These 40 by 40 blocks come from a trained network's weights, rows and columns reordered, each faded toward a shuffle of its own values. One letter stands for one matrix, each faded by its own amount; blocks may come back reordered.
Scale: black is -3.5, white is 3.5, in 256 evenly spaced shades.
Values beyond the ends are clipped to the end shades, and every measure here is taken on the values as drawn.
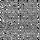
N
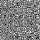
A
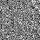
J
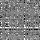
N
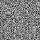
A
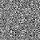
A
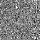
J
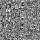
J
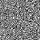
J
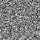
J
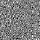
A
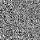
A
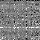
N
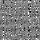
N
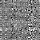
N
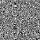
A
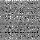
N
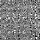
N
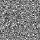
J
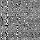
N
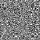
J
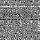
N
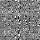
N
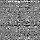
N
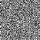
A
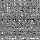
N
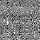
N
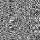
A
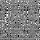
N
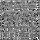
N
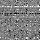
N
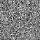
J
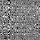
N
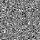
A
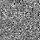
J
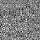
A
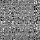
N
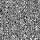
J
